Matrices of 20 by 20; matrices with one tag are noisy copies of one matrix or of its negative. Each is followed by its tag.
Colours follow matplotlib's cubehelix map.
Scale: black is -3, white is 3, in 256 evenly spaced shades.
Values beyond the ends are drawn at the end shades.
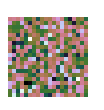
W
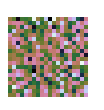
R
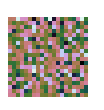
R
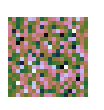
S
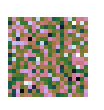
W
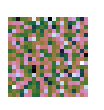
R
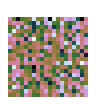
R
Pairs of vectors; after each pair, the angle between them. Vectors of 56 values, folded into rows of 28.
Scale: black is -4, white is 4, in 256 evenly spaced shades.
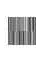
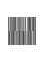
nearly parallel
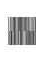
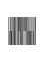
nearly parallel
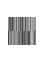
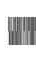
nearly opposite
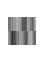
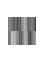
nearly opposite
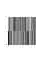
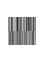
partly opposed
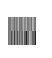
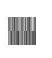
partly aligned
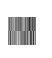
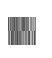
nearly opposite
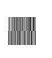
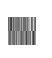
nearly opposite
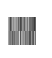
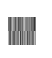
partly aligned
